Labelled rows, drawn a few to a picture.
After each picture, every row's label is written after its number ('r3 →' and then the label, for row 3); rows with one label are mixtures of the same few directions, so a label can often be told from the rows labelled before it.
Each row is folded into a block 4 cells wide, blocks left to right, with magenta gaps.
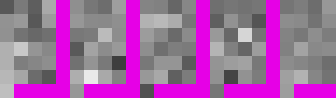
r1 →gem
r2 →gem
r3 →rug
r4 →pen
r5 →gem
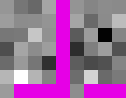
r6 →gem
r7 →pen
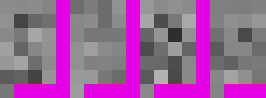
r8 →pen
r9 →gem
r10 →pen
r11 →pen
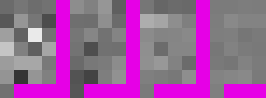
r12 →pen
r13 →gem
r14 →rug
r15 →pen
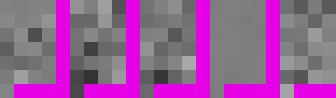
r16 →pen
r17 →gem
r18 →gem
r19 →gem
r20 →rug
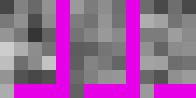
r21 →gem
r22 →gem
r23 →rug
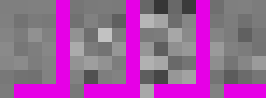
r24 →pen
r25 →pen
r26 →rug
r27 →gem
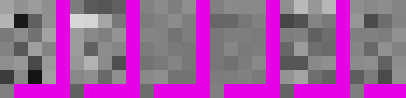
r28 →pen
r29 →rug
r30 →rug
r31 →rug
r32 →rug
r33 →pen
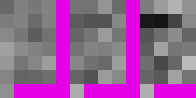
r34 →gem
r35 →rug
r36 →rug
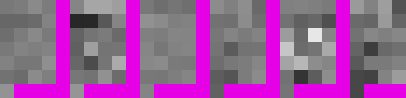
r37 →rug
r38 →rug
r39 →rug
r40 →gem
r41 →pen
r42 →gem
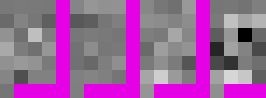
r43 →pen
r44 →rug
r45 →gem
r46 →pen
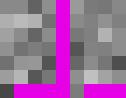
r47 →rug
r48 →gem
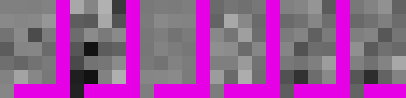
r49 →pen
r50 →gem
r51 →pen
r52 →pen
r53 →gem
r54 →gem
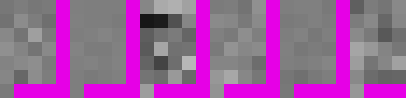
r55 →pen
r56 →pen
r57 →rug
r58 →gem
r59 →gem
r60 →gem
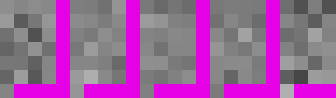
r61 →pen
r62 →gem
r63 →rug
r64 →pen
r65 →rug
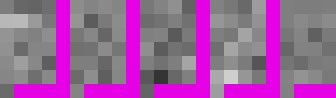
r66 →rug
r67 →pen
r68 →gem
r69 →gem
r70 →pen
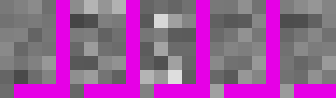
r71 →gem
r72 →rug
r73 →pen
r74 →rug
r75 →rug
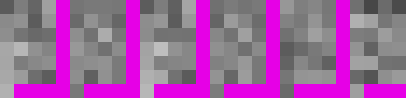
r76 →gem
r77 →pen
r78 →gem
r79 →pen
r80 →gem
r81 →rug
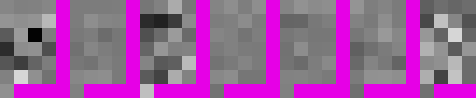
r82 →pen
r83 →pen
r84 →rug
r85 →rug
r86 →rug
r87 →gem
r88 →pen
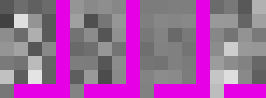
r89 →pen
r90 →pen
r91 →pen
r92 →gem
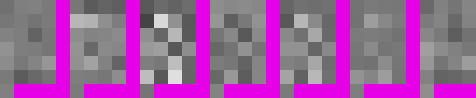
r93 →gem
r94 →rug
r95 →pen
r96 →pen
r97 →pen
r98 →pen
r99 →gem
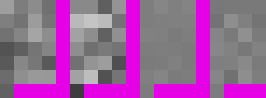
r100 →gem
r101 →rug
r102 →rug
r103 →pen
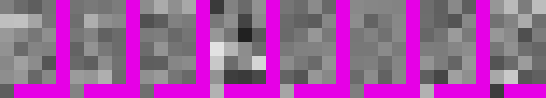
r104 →rug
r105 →pen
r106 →rug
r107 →gem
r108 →rug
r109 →pen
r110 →rug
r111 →rug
